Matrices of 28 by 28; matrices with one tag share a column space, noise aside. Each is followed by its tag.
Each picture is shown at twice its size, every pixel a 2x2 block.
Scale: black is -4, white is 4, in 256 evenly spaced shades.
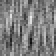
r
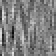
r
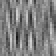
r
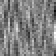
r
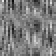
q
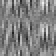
q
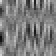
q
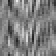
q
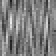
r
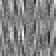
q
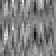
q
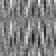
q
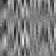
q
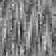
r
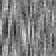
r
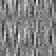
q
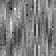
r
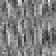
q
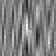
r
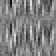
q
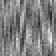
r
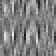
q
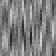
r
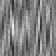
r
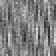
r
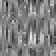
q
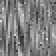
r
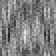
r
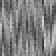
r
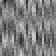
q
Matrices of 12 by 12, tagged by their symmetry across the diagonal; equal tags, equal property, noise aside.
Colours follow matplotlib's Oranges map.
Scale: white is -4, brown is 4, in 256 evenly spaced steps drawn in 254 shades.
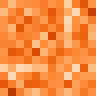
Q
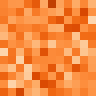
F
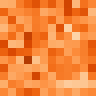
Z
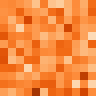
F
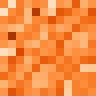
Q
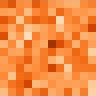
Z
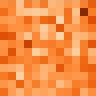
Z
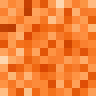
Q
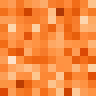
F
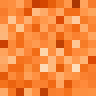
Z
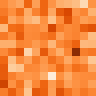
F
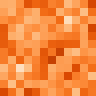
Q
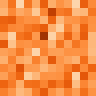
Z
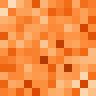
Q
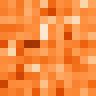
F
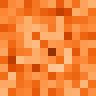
Q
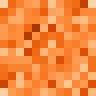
Q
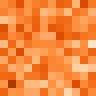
Z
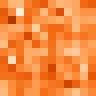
F
